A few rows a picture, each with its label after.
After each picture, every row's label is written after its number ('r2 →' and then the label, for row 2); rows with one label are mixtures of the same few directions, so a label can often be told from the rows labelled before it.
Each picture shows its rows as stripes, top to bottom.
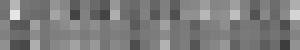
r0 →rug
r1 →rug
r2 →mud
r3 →mud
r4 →mud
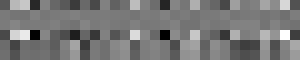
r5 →mud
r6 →mud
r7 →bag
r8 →mud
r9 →bag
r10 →bag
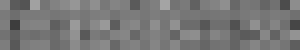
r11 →mud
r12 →rug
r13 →rug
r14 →bag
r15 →rug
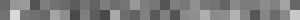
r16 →mud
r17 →rug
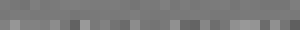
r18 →mud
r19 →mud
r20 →bag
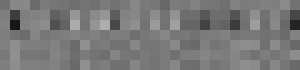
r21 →mud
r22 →rug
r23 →rug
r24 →mud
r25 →bag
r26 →rug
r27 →bag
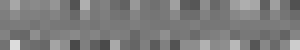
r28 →bag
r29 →bag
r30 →mud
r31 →mud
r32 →rug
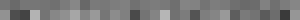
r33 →bag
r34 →mud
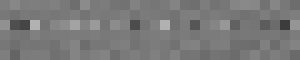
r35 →bag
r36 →bag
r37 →mud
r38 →mud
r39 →bag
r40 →rug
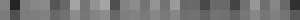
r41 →rug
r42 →rug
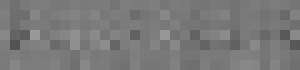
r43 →rug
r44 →mud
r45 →rug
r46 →mud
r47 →rug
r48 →bag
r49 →bag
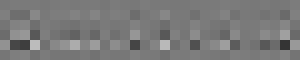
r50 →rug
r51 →mud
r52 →mud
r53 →mud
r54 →mud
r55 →mud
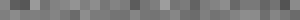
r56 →mud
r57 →bag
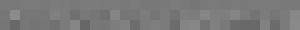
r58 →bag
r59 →rug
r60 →bag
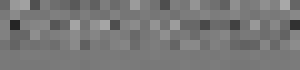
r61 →mud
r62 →rug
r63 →rug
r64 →mud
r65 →bag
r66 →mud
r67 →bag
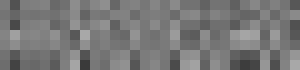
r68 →rug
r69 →bag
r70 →rug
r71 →bag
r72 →bag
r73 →bag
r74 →bag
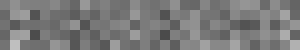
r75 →bag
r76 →mud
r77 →bag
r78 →mud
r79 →rug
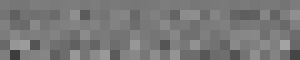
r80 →mud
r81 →bag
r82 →mud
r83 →bag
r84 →mud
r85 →rug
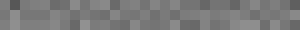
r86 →rug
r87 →rug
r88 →bag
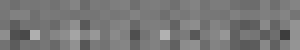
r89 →bag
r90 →mud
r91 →bag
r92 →mud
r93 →bag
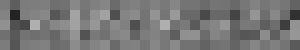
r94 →rug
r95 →rug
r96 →mud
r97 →bag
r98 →rug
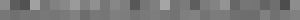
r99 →mud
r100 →bag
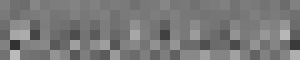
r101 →mud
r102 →rug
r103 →mud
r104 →mud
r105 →rug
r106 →rug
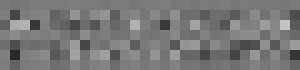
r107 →mud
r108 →rug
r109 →mud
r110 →bag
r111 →bag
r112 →rug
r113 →rug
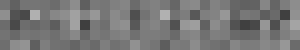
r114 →bag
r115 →mud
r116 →bag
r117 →bag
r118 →mud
